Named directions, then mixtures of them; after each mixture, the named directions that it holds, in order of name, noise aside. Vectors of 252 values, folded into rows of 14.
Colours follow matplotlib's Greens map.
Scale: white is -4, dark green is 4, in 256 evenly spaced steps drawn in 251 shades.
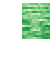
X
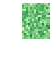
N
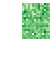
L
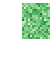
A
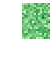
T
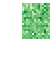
L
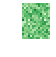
A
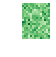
A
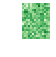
A, L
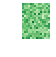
T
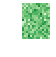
A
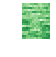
X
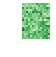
A, X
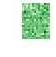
L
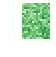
T, X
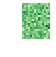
N, T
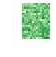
T, X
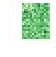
A, L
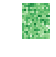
N, X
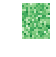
N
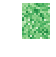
A, T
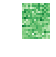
L, X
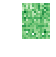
L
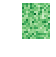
L, T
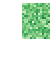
T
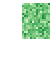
N, T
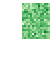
A, L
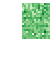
L
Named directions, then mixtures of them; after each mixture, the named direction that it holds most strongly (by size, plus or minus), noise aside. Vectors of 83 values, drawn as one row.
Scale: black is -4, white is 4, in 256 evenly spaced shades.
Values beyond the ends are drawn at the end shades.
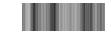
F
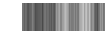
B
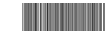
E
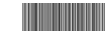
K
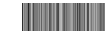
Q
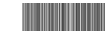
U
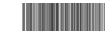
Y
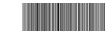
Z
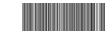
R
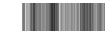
F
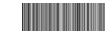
Q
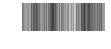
F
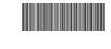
K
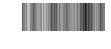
F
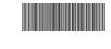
K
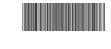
E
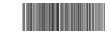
Y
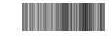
B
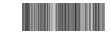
F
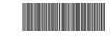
U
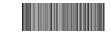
Z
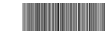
Z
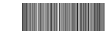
Z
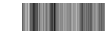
F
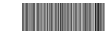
R
